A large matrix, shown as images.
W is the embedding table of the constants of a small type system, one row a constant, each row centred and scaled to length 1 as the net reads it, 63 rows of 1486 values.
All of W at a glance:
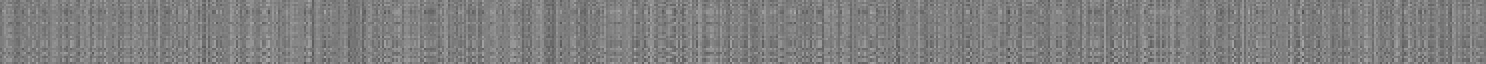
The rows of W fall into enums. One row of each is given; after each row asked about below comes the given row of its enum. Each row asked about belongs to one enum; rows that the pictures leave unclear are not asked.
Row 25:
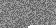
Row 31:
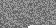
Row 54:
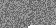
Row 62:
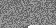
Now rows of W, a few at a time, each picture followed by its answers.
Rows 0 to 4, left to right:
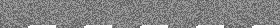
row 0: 31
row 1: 25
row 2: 62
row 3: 54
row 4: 31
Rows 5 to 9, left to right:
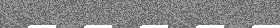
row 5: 31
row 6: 62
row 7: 25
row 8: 31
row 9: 62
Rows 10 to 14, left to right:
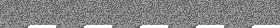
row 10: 62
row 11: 62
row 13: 62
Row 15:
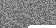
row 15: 31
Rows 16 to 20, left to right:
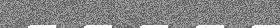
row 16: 25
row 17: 62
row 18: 31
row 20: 62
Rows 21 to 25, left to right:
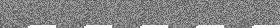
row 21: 31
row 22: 54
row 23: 54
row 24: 62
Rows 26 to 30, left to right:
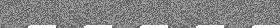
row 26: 62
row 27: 31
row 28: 62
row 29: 31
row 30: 62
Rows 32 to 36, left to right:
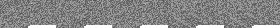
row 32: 62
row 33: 54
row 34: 62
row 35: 31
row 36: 31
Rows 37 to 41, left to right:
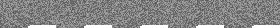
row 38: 62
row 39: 25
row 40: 54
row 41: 31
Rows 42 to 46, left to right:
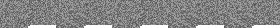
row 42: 54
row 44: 54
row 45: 31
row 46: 31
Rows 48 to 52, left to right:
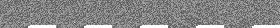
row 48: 62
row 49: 62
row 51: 31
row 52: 25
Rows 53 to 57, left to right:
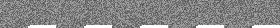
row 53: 25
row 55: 31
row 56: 62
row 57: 62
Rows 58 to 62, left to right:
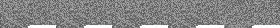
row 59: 31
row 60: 31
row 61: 31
